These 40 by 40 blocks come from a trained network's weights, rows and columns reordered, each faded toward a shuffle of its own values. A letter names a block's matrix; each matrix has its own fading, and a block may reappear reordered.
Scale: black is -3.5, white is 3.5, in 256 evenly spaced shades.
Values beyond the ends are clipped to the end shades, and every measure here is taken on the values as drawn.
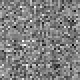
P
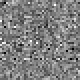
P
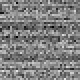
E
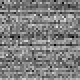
E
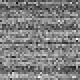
E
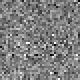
P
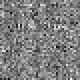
P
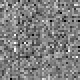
P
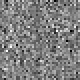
P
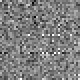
P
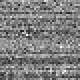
E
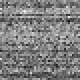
E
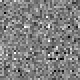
P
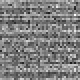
E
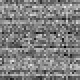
E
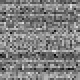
E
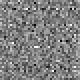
P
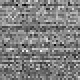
E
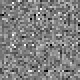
P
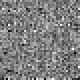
P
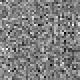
P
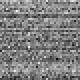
E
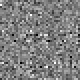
P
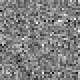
P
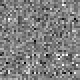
P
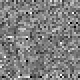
P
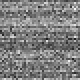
E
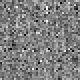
P
